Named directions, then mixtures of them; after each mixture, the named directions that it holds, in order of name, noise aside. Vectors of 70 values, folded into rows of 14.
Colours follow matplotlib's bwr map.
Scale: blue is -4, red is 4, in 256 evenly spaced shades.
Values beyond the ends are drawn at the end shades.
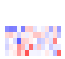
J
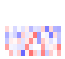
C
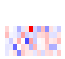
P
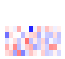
C, P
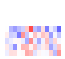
C, J, P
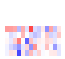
J, P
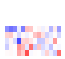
J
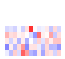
C, J, P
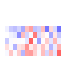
C, J, P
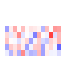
C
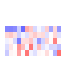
J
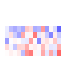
C, J, P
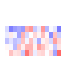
C, J, P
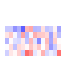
C, J, P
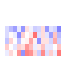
C, J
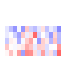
C, J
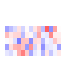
C, J, P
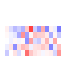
C, J, P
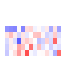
J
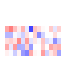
C, J, P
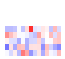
C, J, P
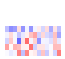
C, J, P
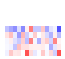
C, J, P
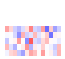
C, P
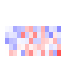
C, J, P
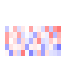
C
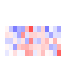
C, J, P
